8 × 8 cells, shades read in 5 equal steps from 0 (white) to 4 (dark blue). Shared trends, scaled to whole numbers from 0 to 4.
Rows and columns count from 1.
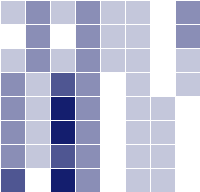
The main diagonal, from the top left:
1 2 1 2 0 1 1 0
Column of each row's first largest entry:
2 2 2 3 3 3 3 3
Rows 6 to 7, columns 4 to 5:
2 0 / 2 0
